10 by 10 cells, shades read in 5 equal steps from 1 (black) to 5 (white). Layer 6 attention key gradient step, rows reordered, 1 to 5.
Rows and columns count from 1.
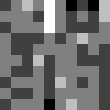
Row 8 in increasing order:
2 2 2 2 3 3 3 3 3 4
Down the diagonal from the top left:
2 3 3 2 3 3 3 2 3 2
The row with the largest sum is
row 2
